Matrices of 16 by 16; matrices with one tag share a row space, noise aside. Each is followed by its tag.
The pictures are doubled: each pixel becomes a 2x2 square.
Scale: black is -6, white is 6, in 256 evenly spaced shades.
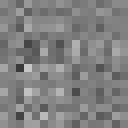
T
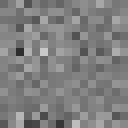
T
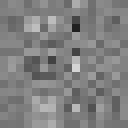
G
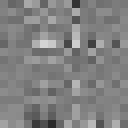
G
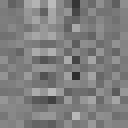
G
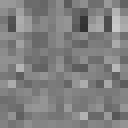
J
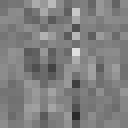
G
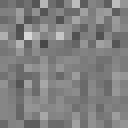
T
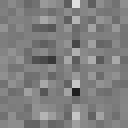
G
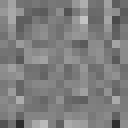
J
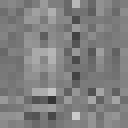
G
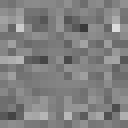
J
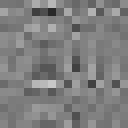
G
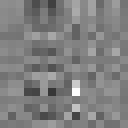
G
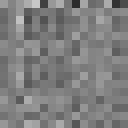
T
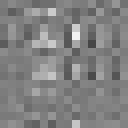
G
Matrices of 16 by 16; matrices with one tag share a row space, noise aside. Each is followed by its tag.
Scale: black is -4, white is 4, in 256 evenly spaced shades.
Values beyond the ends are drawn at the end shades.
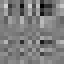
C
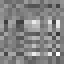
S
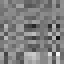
S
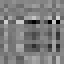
S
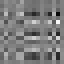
S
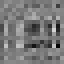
S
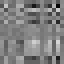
S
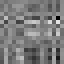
S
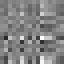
C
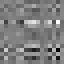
S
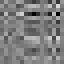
S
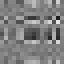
S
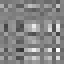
S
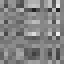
S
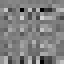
C
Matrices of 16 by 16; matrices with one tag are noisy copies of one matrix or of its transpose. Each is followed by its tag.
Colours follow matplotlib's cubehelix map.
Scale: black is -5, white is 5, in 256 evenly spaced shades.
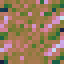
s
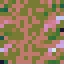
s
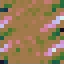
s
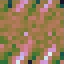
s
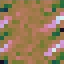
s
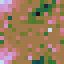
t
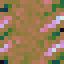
s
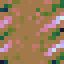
s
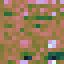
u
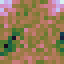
t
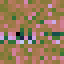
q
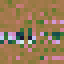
q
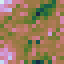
t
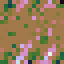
s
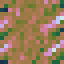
s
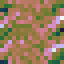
s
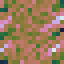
s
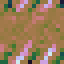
s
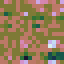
u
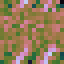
s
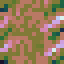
s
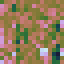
u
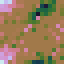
t
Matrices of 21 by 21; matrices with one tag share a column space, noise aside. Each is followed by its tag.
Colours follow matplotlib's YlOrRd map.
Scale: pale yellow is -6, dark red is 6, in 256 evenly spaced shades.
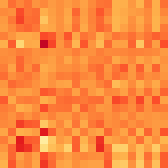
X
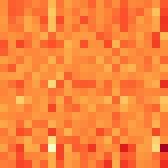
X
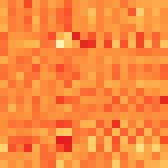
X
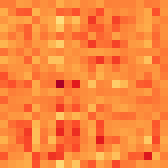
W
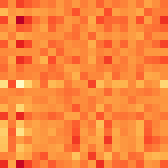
W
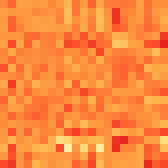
X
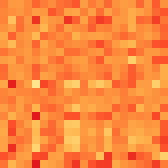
W
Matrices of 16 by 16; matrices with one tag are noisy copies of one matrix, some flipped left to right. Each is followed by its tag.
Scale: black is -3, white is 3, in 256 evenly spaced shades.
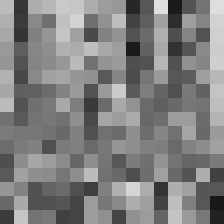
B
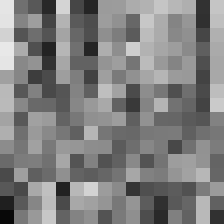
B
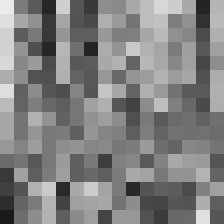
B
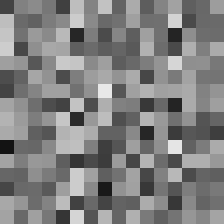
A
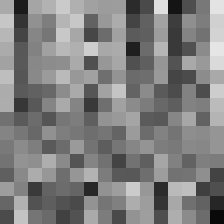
B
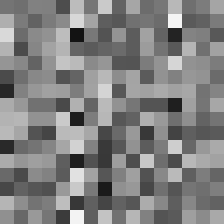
A
